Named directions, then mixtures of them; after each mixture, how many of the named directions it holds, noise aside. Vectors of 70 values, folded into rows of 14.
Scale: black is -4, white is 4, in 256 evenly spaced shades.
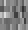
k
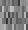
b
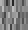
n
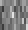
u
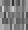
two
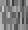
three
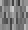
three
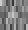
three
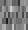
one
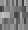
two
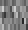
three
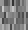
two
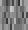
three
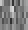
three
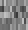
two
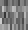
three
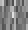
two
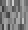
three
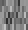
two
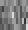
one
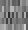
one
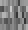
three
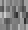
one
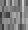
three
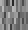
one
